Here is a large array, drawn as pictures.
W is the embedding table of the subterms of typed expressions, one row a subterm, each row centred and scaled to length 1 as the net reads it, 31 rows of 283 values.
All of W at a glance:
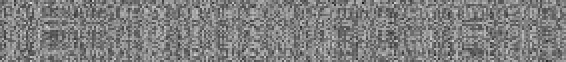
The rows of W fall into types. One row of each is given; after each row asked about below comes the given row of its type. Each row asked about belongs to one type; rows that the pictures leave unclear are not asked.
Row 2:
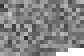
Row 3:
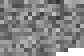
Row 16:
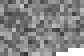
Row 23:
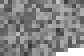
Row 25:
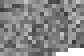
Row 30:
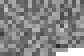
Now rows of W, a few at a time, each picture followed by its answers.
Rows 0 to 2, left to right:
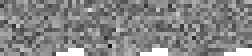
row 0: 16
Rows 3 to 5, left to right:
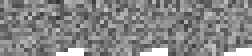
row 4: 30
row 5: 23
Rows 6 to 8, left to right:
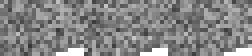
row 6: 23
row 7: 3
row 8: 23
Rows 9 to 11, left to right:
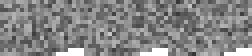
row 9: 25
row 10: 2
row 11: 16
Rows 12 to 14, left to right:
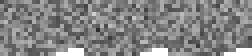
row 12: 2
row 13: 30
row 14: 25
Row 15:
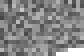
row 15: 30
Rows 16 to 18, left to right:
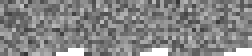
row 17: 30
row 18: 2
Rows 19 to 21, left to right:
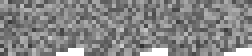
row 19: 3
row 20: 30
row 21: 23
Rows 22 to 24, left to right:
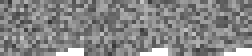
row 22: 2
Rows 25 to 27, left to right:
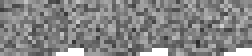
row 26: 25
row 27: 25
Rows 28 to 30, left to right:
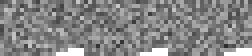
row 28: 2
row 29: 23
